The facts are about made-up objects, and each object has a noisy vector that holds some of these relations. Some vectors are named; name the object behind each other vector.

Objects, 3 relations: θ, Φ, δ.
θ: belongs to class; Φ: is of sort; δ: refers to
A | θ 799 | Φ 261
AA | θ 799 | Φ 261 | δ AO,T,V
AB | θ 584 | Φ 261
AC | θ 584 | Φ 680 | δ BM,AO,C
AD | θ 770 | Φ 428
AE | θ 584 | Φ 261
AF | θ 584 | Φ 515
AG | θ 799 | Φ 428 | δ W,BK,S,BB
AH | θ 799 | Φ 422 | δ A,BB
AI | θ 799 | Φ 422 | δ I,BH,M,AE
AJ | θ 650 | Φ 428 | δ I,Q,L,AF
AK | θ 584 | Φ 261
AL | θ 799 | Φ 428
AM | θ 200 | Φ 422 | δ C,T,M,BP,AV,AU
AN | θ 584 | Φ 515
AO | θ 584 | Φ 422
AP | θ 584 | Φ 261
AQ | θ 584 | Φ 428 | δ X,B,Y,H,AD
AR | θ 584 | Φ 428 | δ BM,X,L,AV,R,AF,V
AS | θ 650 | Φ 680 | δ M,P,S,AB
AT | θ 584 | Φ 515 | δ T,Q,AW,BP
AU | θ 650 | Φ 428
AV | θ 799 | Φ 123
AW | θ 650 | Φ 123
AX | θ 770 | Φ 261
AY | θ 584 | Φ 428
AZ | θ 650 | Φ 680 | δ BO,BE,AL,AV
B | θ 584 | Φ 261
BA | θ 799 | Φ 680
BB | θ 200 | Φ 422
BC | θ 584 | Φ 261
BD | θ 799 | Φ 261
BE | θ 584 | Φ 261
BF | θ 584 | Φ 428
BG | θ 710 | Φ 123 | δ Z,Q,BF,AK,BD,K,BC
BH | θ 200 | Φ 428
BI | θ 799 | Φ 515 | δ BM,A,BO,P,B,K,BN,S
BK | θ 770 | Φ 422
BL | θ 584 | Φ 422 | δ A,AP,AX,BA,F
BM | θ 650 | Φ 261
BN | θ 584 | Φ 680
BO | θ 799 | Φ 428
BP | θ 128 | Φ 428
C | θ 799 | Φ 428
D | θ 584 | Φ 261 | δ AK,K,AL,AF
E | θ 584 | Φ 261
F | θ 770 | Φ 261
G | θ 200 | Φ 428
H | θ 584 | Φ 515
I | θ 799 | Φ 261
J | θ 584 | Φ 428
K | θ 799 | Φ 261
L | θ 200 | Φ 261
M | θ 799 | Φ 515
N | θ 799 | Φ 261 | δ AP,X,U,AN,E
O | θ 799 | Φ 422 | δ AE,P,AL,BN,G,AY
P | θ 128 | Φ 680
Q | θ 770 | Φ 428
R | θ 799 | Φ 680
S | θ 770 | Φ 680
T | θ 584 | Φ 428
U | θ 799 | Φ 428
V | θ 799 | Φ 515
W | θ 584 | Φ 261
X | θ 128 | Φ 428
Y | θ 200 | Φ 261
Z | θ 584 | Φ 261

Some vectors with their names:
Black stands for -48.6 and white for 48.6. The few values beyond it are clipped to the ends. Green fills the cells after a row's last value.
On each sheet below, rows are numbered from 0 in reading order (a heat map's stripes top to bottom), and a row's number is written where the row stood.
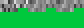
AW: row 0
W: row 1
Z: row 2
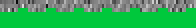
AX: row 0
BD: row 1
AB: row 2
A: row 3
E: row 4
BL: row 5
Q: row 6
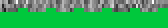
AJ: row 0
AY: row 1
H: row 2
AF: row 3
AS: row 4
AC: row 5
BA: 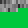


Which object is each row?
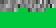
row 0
AK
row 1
O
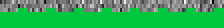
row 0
R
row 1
AD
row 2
BM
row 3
D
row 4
AV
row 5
BN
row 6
AT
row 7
P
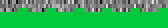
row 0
X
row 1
M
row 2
AH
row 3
Y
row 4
L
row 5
AQ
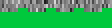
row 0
T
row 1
BB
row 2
BI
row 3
AL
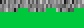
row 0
V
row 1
C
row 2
BP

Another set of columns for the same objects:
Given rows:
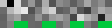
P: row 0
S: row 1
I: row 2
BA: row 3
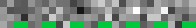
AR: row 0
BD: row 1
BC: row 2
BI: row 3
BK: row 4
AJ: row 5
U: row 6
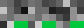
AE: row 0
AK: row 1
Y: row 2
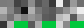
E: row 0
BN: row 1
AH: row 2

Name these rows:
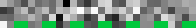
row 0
BB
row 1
A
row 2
AZ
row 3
AW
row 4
AU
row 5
K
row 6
AG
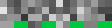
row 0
AO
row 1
N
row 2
AI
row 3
AQ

